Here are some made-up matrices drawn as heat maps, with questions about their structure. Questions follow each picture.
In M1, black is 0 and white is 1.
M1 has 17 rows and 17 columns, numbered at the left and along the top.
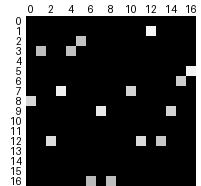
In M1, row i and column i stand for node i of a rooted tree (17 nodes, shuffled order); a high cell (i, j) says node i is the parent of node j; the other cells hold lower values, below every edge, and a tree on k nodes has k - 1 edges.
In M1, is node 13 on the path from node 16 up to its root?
no
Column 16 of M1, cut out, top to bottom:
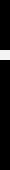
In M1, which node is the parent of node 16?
5
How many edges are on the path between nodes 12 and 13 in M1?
1
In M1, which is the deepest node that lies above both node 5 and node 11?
12
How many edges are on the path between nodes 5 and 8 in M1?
2
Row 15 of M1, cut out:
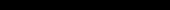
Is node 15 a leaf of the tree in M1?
yes
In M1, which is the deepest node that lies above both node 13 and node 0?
12
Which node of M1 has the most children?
12
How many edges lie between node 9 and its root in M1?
0
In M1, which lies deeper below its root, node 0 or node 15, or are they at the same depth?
the same depth
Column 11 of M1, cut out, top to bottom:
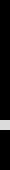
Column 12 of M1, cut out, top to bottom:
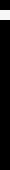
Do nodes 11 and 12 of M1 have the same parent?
no
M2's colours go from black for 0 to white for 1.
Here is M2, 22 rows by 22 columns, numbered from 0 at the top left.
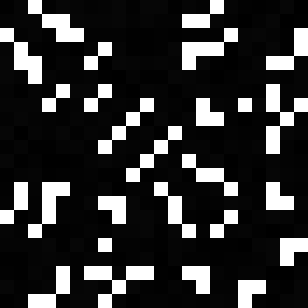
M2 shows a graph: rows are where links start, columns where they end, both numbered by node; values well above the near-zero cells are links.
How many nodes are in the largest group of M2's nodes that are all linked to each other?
3
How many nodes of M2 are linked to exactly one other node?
2
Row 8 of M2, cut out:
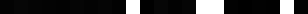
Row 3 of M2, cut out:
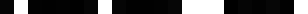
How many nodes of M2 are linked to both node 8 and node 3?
2
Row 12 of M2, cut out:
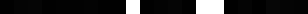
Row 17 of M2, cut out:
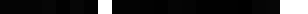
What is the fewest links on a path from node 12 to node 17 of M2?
3
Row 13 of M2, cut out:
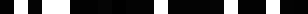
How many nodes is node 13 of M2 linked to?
6
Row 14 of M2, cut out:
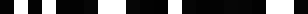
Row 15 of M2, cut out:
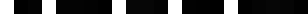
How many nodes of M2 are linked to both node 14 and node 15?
3
